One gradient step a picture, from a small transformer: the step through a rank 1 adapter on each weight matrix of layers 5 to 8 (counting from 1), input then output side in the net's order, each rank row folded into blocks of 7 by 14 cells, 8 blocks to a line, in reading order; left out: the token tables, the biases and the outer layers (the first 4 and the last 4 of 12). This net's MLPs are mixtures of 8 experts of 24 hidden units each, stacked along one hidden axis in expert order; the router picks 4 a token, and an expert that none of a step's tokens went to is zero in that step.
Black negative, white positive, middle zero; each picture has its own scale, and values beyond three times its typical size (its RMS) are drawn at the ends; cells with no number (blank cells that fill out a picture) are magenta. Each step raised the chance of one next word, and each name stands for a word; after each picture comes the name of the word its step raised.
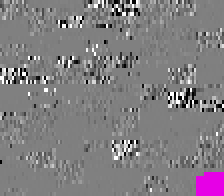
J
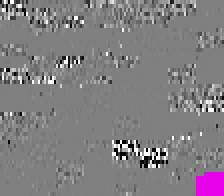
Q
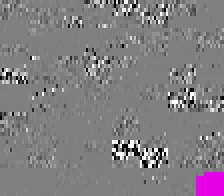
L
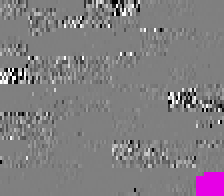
J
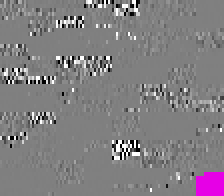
Q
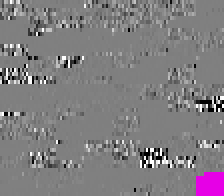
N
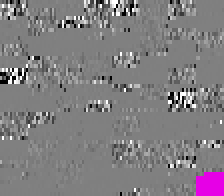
L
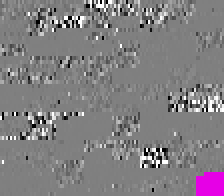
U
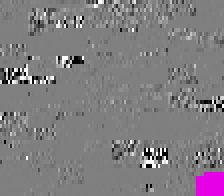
N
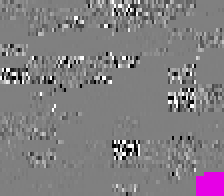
L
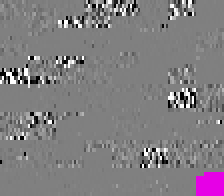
J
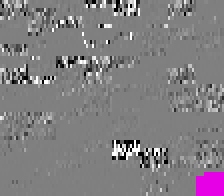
Q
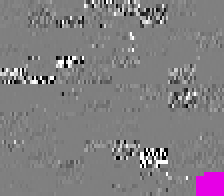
N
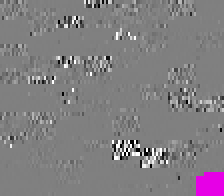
U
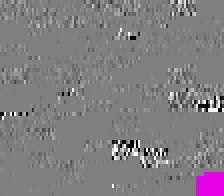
U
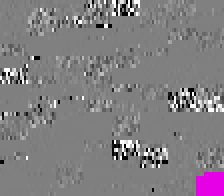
L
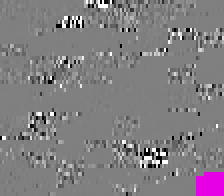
U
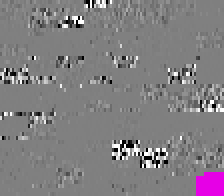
Q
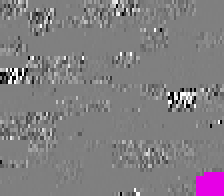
L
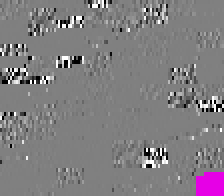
N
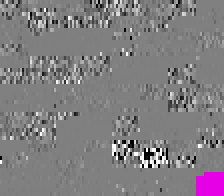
U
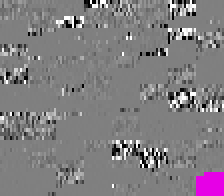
L
